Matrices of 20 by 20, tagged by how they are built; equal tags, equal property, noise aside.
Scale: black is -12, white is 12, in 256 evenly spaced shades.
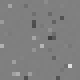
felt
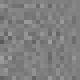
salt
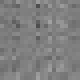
salt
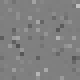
felt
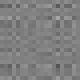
salt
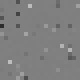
felt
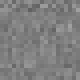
salt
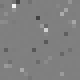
felt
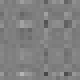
salt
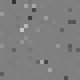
felt
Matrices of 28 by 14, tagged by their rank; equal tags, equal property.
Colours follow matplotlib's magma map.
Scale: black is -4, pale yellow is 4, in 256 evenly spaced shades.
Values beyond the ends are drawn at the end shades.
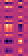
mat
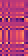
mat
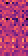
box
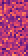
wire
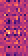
box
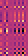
mat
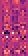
box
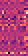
box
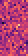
wire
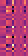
mat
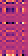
mat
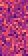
wire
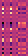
mat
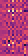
box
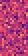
wire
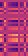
mat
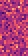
wire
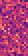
wire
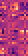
box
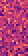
wire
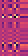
mat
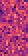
wire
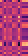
mat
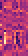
box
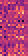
box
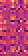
box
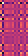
mat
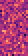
wire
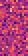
wire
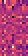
box
